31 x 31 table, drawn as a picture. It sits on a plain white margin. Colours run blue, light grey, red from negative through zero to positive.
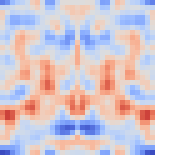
The values follow a bell shape. It is mirror symmetric from left to right. There is no overall slope. The bottom middle is the roughest part.
